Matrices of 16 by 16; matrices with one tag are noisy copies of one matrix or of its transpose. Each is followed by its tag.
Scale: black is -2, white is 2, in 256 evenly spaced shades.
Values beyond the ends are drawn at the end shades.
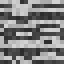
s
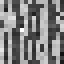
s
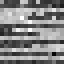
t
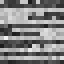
t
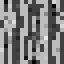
s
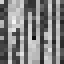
t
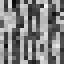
s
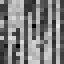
t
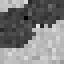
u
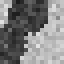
u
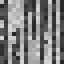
t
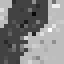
u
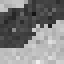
u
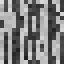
s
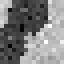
u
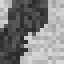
u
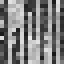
t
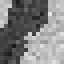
u
